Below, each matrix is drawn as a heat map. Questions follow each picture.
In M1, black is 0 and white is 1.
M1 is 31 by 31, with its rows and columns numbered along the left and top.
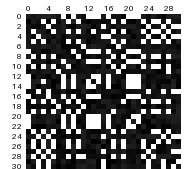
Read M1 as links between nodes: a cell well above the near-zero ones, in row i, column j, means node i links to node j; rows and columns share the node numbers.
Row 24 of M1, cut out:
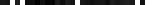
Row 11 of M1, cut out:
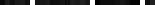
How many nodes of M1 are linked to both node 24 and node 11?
0
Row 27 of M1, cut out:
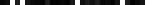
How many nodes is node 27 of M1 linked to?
6
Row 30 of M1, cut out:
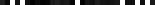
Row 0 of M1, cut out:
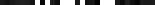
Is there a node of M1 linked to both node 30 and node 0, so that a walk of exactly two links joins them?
no
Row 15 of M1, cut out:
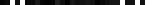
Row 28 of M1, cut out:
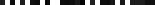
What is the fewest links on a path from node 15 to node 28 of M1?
5
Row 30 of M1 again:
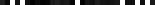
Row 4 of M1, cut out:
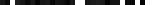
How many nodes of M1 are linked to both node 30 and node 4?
5
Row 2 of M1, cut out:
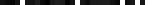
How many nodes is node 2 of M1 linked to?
6
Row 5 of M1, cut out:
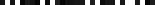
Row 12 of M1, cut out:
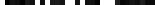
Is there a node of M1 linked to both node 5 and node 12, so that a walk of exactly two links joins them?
no
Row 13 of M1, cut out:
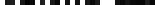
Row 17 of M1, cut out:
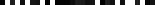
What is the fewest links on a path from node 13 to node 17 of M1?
2
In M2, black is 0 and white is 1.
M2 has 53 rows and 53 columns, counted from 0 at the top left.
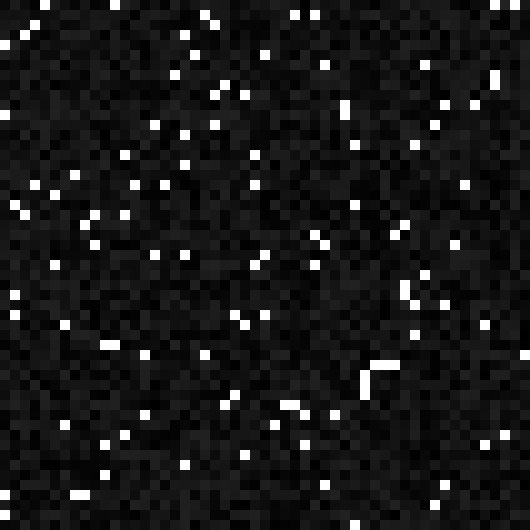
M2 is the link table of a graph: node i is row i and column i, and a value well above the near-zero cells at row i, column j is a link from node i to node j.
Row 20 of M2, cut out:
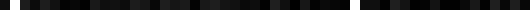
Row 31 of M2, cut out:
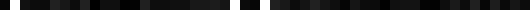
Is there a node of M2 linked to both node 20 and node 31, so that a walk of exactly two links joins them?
yes
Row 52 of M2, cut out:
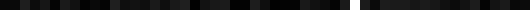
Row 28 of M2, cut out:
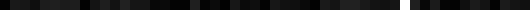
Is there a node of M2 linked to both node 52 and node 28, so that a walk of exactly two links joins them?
no
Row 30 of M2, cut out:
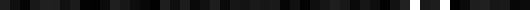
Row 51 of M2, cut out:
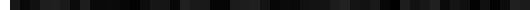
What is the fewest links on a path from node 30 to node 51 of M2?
6
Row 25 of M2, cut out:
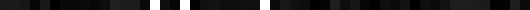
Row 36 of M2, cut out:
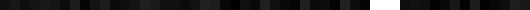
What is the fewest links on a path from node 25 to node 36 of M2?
5
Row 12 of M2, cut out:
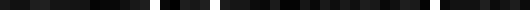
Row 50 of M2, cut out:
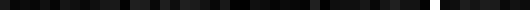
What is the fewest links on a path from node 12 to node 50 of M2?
2
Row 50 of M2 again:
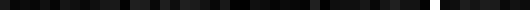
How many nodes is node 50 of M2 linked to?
1
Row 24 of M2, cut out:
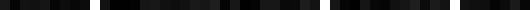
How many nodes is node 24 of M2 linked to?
3
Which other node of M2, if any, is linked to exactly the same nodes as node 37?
node 38
